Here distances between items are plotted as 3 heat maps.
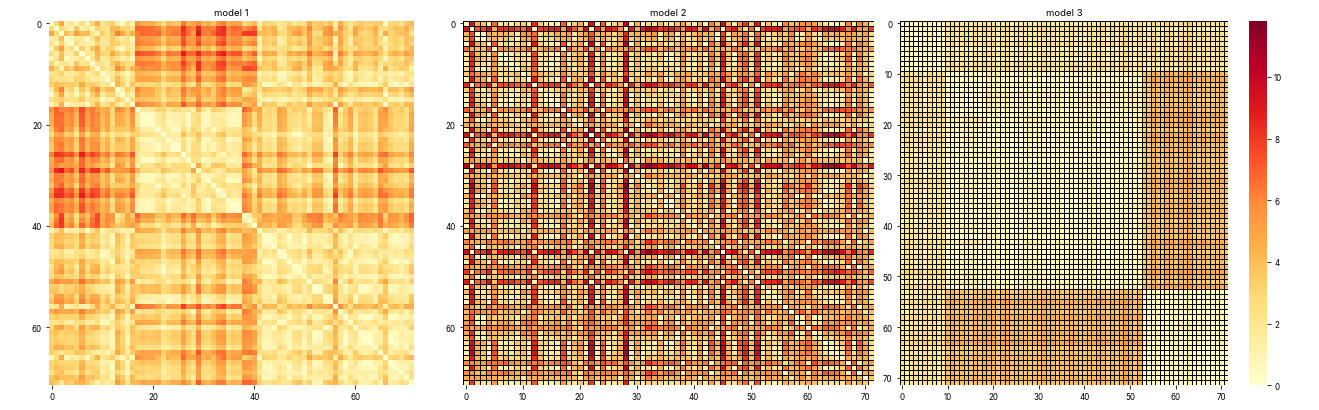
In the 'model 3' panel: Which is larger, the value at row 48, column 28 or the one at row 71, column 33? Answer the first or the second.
the second
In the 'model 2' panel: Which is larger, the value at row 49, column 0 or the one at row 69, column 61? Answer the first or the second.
the first
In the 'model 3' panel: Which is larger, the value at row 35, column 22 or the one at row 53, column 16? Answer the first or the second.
the second
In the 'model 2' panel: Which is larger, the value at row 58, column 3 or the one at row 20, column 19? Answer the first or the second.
the second
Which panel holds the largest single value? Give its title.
model 2
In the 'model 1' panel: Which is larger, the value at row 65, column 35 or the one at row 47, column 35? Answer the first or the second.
the first
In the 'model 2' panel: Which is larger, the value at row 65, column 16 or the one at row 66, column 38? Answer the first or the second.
the second
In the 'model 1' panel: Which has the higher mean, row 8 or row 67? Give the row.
8
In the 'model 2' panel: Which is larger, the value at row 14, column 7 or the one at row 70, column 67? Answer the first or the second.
the second
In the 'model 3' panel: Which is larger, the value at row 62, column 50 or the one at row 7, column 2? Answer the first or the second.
the first
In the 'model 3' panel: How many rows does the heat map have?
72
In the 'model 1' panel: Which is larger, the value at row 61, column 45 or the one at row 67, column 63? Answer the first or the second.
the first
